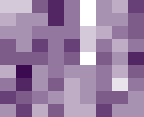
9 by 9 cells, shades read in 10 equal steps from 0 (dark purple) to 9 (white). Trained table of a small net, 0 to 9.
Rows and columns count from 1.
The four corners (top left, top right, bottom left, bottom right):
7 2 5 5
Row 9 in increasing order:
2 2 3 5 5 5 6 6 6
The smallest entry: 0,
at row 6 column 2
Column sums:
41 31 37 29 40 62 36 48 30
